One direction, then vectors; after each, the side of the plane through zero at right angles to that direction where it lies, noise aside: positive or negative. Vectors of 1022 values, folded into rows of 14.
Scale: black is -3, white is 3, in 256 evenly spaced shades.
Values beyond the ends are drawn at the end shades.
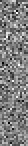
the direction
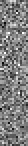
positive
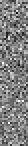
negative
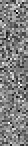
negative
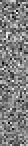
positive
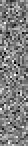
negative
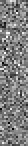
positive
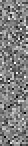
negative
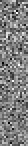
positive
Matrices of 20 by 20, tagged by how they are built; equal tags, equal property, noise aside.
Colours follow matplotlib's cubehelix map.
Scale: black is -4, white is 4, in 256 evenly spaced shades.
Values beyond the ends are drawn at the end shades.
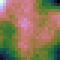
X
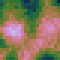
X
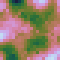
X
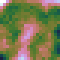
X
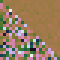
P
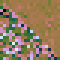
P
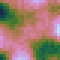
X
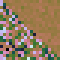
P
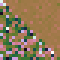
P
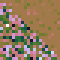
P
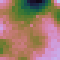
X
